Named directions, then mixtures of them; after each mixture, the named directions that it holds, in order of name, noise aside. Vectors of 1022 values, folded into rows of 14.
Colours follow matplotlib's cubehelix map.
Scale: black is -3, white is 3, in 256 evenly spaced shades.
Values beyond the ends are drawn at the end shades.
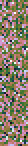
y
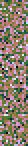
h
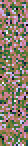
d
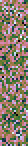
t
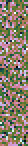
h, y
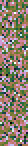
y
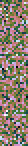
h, t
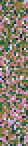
t, y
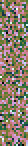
d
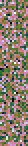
d, y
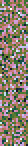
h, t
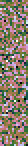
d, h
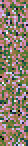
d
